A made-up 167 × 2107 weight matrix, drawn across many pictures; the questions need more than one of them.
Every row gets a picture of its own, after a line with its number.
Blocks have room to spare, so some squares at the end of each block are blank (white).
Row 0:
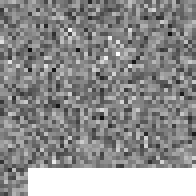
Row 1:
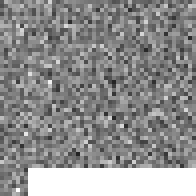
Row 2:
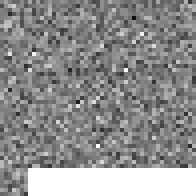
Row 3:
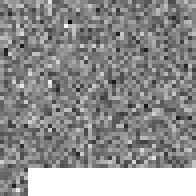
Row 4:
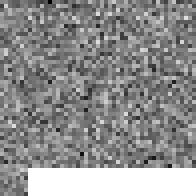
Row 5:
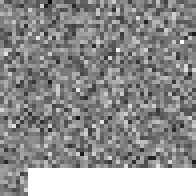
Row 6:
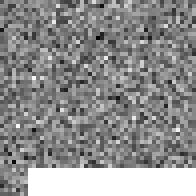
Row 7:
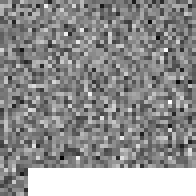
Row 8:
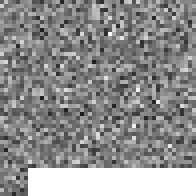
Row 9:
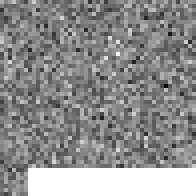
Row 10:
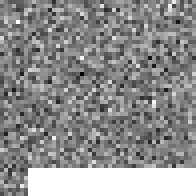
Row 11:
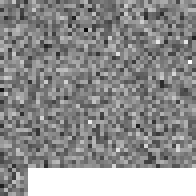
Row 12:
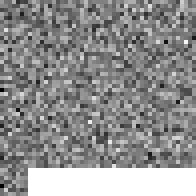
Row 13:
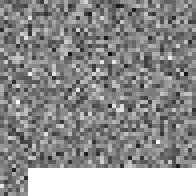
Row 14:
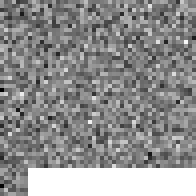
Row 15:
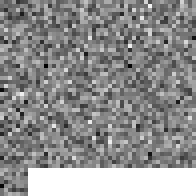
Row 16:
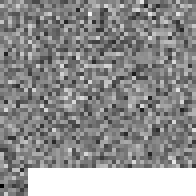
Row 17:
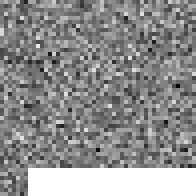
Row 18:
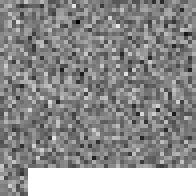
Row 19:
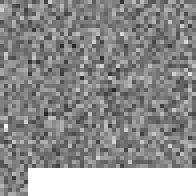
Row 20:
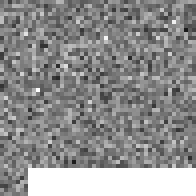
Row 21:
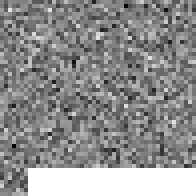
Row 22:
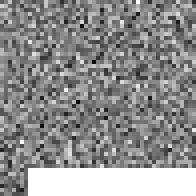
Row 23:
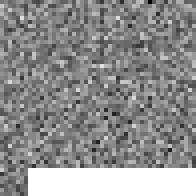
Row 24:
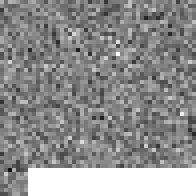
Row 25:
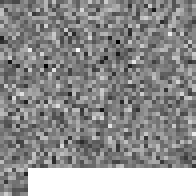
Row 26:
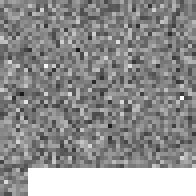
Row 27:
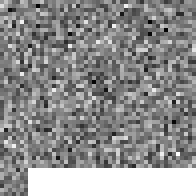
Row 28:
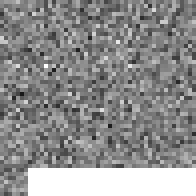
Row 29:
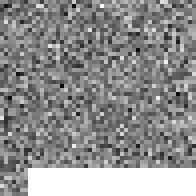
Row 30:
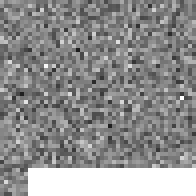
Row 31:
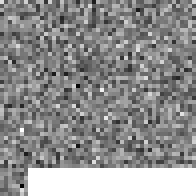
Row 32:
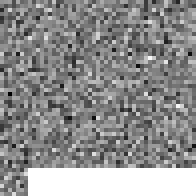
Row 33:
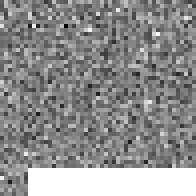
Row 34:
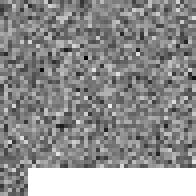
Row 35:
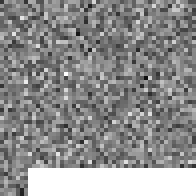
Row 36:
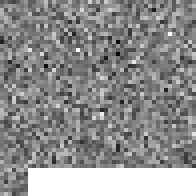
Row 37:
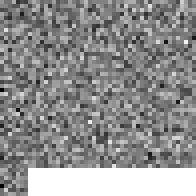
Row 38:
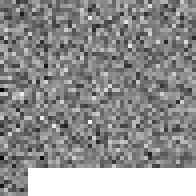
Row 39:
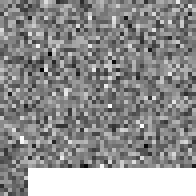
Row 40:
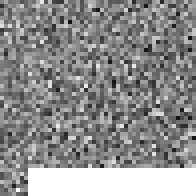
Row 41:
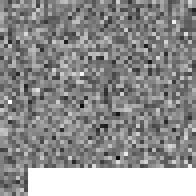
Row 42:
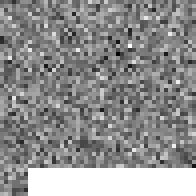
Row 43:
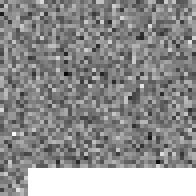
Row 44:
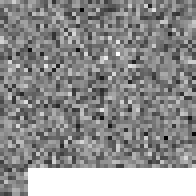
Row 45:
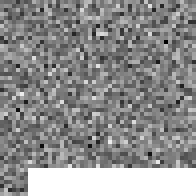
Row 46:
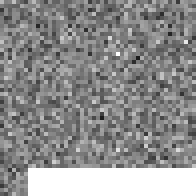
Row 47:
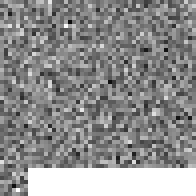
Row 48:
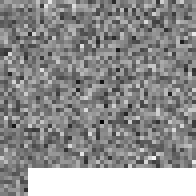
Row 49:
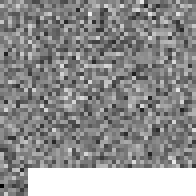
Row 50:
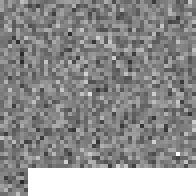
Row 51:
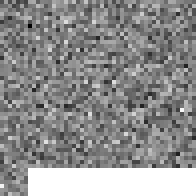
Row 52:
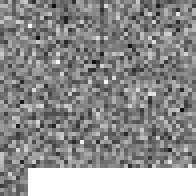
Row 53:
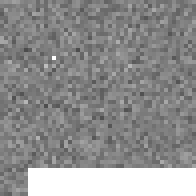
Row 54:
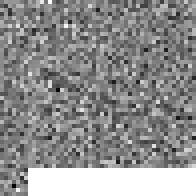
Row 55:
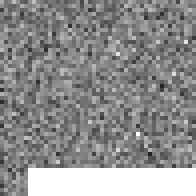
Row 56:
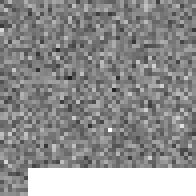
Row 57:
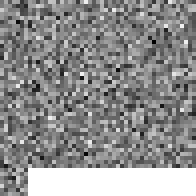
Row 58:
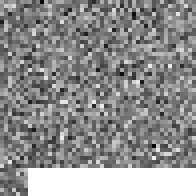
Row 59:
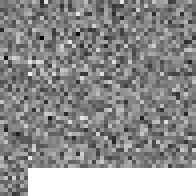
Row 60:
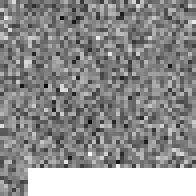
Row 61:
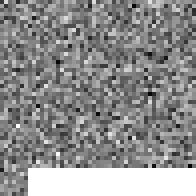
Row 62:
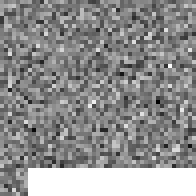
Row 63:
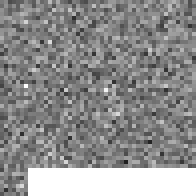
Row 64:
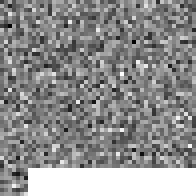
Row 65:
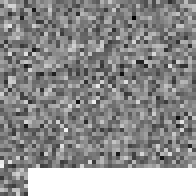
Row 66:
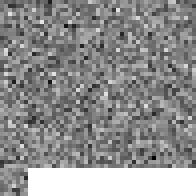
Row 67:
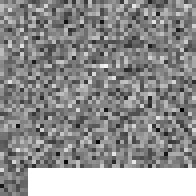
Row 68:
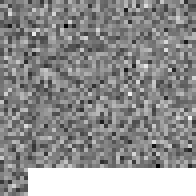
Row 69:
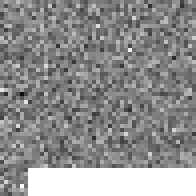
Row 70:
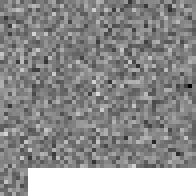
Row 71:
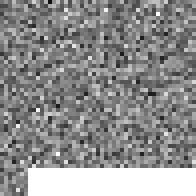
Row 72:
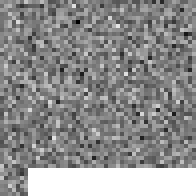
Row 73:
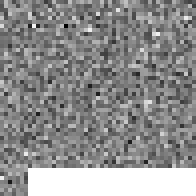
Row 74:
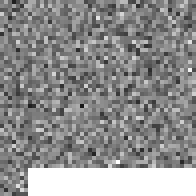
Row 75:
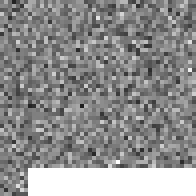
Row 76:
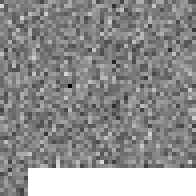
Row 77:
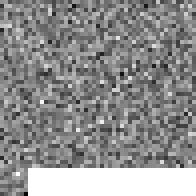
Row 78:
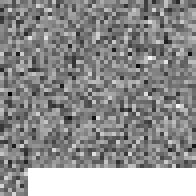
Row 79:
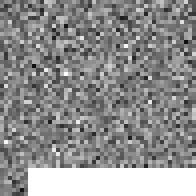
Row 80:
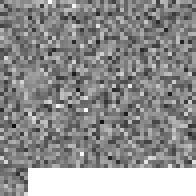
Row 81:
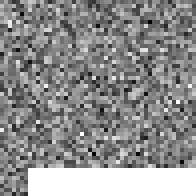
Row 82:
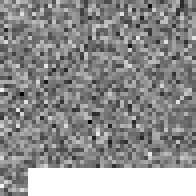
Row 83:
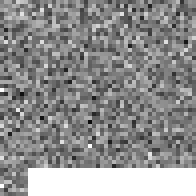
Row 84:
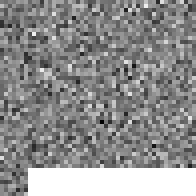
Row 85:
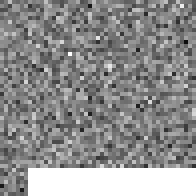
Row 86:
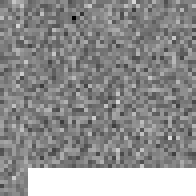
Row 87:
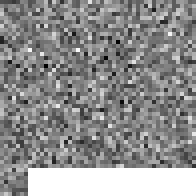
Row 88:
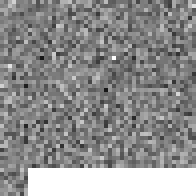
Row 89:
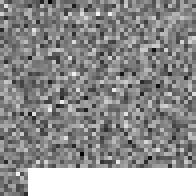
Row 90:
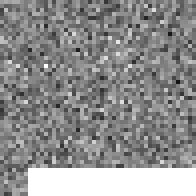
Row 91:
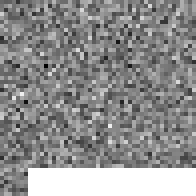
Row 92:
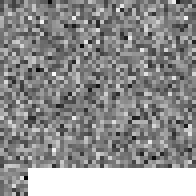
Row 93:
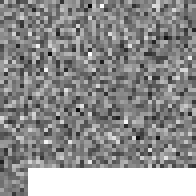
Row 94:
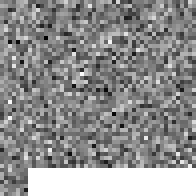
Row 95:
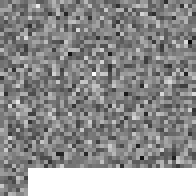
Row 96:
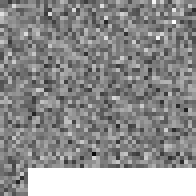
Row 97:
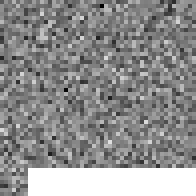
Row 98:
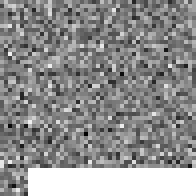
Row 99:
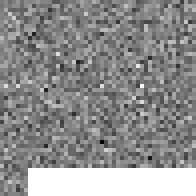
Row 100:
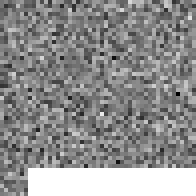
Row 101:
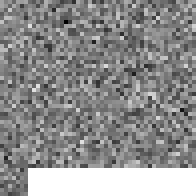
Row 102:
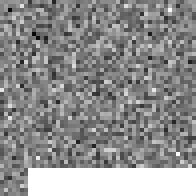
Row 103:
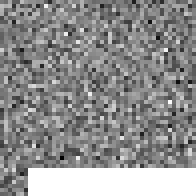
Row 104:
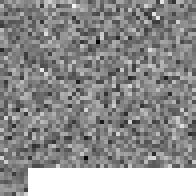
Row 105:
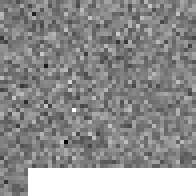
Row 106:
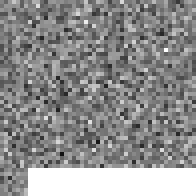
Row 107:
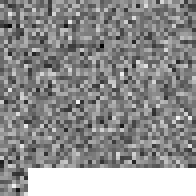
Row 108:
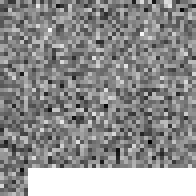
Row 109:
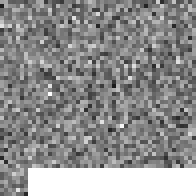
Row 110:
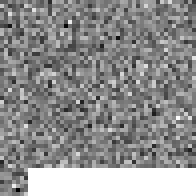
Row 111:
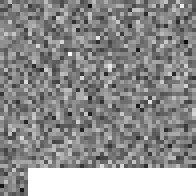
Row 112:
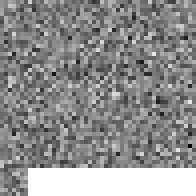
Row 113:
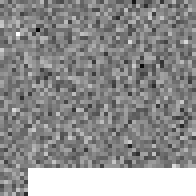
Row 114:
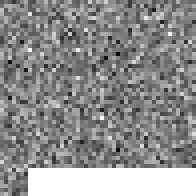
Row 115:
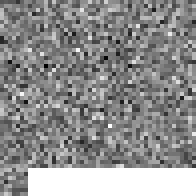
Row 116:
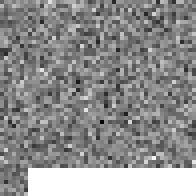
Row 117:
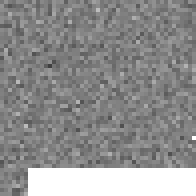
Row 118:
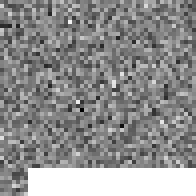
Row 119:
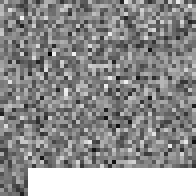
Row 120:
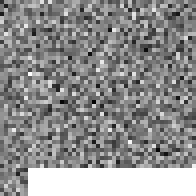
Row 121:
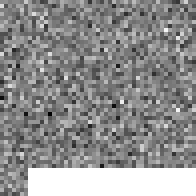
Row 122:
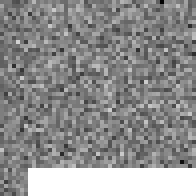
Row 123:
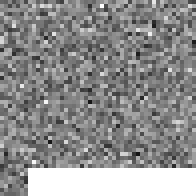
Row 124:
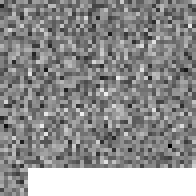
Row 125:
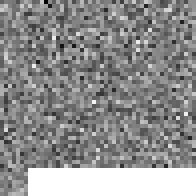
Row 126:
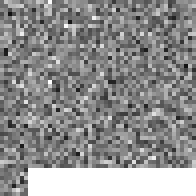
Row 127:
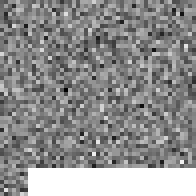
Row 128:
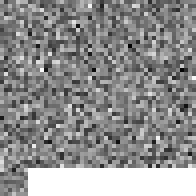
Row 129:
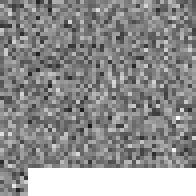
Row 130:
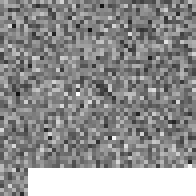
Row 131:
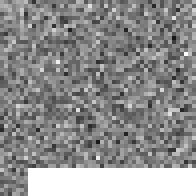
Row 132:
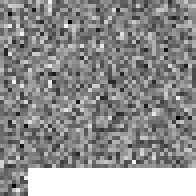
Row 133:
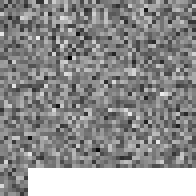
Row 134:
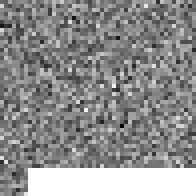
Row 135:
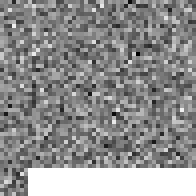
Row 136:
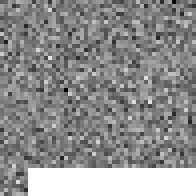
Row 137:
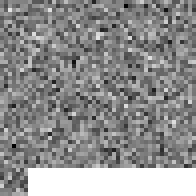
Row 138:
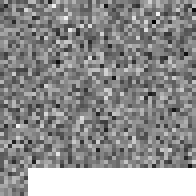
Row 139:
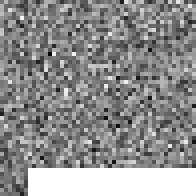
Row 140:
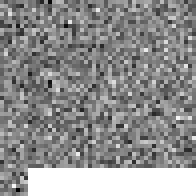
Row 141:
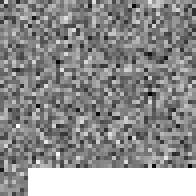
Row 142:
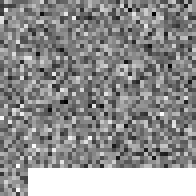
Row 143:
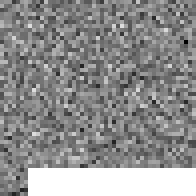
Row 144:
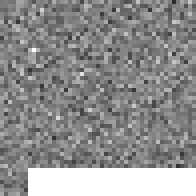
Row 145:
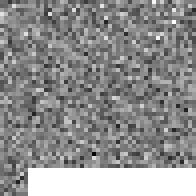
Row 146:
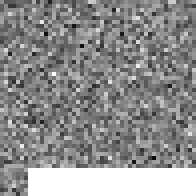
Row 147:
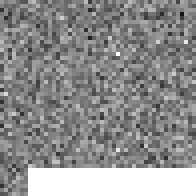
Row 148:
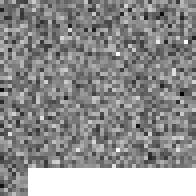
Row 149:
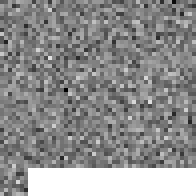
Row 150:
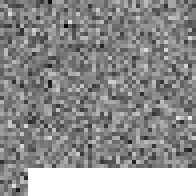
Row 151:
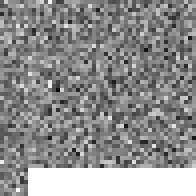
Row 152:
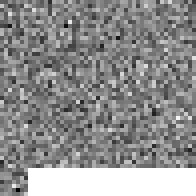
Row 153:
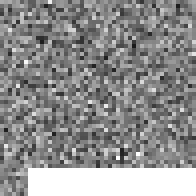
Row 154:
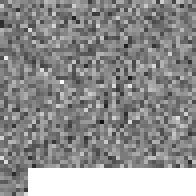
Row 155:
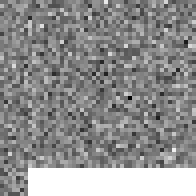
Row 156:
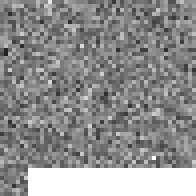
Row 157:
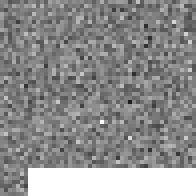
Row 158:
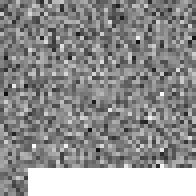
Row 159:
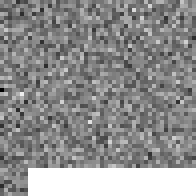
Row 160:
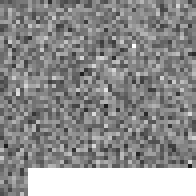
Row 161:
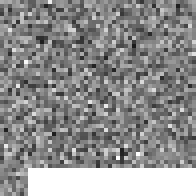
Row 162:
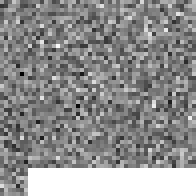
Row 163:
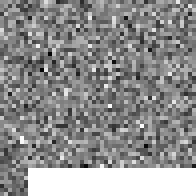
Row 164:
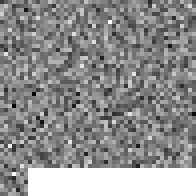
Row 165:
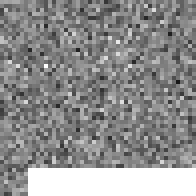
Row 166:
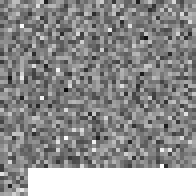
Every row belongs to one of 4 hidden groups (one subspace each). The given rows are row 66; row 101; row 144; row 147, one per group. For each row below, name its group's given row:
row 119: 101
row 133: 101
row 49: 101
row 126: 66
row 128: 101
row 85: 101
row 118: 66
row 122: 144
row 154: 66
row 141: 101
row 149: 144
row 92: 66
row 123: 144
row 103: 144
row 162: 144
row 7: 144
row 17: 101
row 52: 101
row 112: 66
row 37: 147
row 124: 101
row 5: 66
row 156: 66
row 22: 101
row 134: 66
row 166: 101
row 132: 66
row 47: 66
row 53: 147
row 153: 144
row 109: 66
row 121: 101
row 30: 147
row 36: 147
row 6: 144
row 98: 66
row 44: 147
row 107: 66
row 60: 144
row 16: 101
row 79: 101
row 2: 66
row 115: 147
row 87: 147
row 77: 66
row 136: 144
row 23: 101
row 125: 101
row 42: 147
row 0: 147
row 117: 66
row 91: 147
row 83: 147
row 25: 147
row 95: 101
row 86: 144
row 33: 66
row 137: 144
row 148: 147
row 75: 144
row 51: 101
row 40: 66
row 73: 66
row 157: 144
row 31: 101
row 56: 66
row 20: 144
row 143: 101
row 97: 144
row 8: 101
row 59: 101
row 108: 144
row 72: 144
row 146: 66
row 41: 144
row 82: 147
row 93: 101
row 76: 101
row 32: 144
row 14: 147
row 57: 101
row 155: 101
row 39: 101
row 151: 66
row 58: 66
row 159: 147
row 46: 147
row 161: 144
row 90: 147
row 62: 66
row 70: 144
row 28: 147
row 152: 66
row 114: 147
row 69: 147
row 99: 144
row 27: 144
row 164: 101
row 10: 144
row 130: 144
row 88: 144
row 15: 147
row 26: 147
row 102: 144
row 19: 101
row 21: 144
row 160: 144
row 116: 66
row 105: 147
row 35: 101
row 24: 147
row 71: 101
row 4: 66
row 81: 144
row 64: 66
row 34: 101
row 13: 101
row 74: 144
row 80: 66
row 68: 66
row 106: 101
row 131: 101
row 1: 66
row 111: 101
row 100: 144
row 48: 66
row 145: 144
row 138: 101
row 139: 101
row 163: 101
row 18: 144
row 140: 66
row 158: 101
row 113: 66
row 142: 66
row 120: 66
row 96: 144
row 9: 147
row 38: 147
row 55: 147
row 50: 144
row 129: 66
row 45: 147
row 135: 144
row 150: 66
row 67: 101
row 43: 101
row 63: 144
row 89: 66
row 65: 66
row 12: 147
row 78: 144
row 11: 147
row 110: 66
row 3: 66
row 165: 147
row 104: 66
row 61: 101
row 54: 66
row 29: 144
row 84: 66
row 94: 144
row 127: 144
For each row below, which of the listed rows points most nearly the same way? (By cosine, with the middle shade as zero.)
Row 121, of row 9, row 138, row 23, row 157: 23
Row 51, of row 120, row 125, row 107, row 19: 19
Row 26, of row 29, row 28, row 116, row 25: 28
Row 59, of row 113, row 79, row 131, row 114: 79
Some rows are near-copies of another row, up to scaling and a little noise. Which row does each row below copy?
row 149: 136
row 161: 153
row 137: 21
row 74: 75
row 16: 49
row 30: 26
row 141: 61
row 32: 78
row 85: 111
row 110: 152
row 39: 163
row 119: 139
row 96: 145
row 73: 33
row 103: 7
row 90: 165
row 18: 72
